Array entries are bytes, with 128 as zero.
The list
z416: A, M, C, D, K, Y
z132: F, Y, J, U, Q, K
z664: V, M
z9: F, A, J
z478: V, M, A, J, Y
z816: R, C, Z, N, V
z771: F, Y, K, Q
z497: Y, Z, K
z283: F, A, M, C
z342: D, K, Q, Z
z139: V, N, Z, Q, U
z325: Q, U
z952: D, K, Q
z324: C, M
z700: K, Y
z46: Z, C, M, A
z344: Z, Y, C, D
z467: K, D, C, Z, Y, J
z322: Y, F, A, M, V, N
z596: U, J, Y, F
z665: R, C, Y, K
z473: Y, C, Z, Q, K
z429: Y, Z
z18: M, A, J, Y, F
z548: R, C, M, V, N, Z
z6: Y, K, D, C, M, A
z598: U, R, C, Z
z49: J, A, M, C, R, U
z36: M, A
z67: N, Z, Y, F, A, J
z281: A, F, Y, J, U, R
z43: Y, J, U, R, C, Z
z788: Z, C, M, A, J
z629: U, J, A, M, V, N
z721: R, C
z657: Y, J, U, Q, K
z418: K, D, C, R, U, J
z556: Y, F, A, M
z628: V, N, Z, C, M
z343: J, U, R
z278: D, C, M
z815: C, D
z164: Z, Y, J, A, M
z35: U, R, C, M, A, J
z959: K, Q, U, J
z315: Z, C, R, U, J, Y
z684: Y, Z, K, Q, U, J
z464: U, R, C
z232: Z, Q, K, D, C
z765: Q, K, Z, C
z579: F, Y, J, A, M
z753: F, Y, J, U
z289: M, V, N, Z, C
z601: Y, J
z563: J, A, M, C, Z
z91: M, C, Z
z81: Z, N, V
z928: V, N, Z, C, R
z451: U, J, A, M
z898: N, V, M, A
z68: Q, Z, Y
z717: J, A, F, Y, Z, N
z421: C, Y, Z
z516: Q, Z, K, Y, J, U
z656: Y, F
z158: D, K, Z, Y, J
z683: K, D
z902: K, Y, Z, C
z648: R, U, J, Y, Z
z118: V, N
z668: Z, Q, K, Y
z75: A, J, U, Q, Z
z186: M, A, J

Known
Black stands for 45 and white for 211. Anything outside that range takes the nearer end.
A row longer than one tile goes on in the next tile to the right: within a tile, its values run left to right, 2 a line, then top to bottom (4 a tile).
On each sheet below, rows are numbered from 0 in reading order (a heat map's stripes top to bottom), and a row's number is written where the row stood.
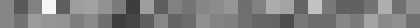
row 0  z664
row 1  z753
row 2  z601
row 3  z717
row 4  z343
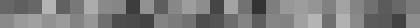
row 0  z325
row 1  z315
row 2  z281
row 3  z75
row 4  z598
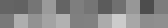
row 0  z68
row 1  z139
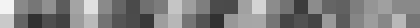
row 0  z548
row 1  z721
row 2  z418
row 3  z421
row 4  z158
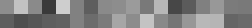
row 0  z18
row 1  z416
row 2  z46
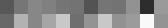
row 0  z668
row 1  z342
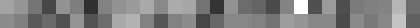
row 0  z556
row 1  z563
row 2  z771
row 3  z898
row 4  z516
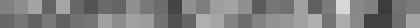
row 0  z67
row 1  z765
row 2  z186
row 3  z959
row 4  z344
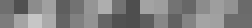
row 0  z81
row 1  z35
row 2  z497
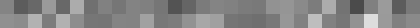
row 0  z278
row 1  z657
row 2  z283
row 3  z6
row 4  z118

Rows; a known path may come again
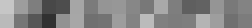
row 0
z418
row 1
z6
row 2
z324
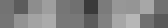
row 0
z429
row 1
z788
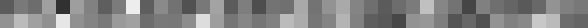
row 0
z952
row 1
z289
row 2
z118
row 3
z36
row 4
z598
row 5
z656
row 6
z91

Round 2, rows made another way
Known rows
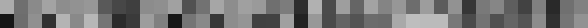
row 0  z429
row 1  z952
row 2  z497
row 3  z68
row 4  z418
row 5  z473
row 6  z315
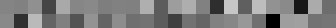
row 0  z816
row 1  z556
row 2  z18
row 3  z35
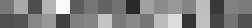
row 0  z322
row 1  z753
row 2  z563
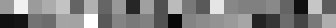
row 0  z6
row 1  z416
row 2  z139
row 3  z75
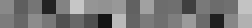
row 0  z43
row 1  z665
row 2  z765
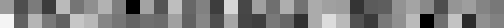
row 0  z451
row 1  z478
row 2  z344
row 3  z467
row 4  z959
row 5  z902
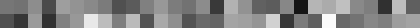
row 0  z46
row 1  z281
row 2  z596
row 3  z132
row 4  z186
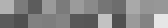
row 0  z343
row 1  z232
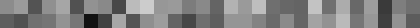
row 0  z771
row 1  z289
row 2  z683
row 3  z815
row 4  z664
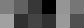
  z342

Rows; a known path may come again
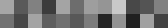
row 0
z721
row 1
z91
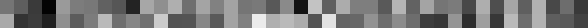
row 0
z342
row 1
z753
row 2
z656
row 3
z579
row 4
z36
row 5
z68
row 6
z49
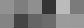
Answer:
z596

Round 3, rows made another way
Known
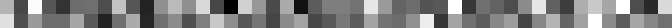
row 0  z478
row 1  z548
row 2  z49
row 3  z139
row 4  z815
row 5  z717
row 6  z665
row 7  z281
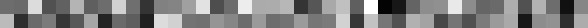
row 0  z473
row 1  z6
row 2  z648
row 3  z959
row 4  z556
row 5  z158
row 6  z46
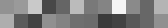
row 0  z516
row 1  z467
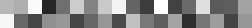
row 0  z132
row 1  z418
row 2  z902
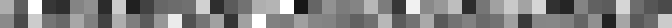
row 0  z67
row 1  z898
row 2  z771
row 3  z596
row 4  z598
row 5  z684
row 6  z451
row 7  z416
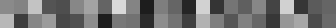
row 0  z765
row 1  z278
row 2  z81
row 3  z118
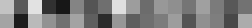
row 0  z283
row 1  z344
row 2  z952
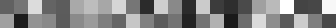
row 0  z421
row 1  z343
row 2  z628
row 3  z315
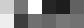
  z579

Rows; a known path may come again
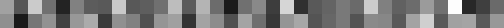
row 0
z324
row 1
z497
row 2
z36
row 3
z118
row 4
z683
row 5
z656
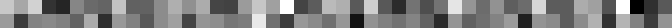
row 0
z451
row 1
z429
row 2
z325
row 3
z753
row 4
z563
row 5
z344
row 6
z421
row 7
z322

